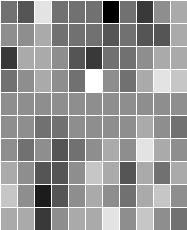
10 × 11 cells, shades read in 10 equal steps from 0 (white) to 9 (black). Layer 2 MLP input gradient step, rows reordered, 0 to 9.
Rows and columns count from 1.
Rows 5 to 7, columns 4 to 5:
4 4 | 5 4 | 6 5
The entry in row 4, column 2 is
4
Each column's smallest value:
2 3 1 4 3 0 1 4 1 1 2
